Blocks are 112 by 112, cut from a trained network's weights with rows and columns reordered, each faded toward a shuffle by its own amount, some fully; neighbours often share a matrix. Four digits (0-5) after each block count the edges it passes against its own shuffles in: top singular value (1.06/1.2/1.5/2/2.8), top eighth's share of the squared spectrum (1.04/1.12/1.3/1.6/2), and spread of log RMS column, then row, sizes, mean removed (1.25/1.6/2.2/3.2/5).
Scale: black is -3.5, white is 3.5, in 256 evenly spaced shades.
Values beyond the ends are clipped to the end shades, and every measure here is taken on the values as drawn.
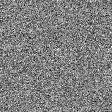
2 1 0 0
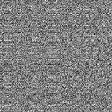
4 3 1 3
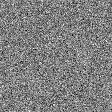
1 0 0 0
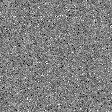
1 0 0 0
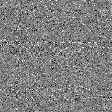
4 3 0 2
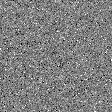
0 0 0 0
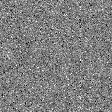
1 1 0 0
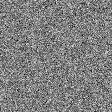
0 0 0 0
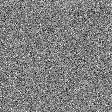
1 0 0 0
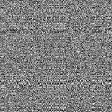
4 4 2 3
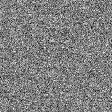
2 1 0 0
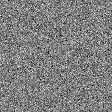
0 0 0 0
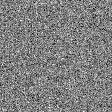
1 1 0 0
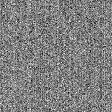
3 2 1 0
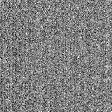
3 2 1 0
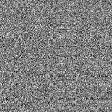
4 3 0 2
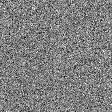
0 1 0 0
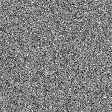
0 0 0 0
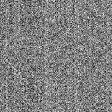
4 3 1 1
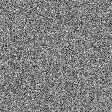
0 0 0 0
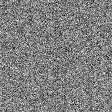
2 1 0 0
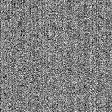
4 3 1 0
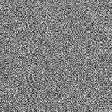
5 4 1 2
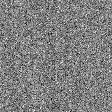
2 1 0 0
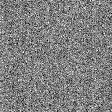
2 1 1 0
